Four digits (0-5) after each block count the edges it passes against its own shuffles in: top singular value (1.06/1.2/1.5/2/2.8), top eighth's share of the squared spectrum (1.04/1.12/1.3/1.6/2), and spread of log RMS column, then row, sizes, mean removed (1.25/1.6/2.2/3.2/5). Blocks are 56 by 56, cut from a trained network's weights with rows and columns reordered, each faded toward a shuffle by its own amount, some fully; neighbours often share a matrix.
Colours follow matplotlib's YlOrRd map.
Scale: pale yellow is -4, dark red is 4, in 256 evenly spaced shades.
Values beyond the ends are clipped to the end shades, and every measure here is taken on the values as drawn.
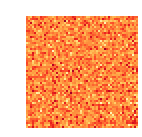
2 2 2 0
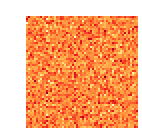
2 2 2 0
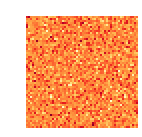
0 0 0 0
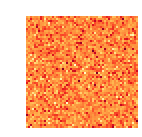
0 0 0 0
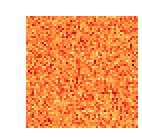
0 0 0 0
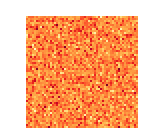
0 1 0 0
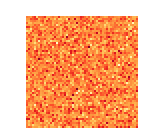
0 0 0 0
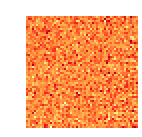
2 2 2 0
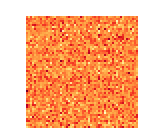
2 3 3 1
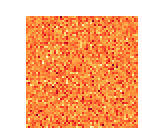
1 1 1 0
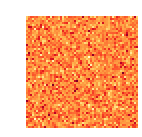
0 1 1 0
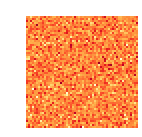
0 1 0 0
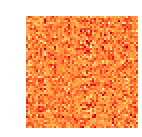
3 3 3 1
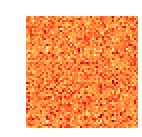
2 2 2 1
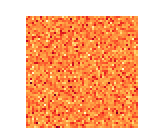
1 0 0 0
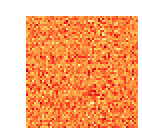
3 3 2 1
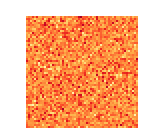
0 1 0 0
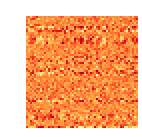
4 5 1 4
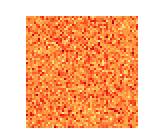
0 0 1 0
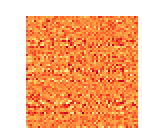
4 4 1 3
